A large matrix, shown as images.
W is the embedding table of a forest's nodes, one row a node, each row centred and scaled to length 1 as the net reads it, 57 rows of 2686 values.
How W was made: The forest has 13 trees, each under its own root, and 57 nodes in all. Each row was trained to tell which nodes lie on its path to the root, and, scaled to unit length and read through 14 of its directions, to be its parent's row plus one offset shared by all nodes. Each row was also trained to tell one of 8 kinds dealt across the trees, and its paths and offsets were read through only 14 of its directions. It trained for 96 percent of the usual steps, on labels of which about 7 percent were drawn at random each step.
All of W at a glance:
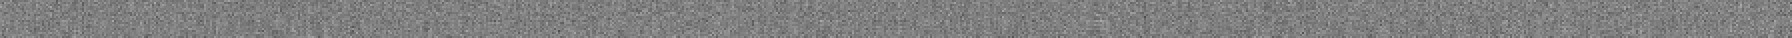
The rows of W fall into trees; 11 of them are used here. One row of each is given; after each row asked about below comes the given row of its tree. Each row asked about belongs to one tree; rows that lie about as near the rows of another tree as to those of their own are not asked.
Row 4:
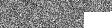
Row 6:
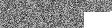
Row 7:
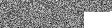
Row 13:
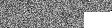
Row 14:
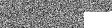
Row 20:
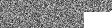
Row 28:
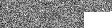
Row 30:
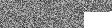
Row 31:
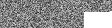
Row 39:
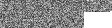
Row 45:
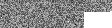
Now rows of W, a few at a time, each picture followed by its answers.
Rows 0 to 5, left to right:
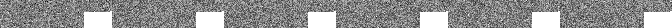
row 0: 39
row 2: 14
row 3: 28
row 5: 28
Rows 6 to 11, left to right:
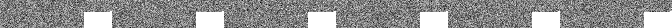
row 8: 14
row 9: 28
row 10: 14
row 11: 39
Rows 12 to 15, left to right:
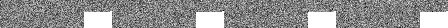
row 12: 13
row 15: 13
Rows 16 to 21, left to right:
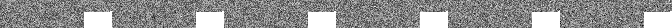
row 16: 28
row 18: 20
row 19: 39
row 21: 45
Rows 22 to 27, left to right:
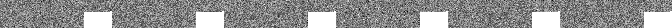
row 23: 39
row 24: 4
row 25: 14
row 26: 28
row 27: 6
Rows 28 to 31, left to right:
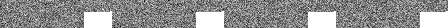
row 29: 14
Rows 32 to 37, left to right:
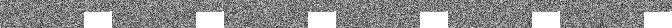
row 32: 7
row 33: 30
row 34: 45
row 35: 14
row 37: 7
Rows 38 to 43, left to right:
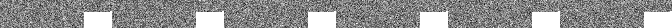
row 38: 20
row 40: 13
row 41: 4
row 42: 30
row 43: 30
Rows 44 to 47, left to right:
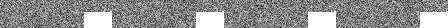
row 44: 45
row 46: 39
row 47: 4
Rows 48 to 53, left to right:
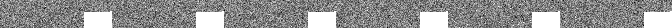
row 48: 4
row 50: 4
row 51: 13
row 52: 45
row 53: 6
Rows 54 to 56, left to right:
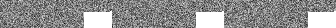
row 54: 20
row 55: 20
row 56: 45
